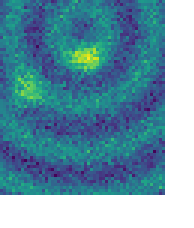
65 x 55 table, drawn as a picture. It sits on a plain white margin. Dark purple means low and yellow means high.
There is no overall slope. The top middle is the ninth with the highest average. Two bumps rise from the field. Rings spread out from the top middle.
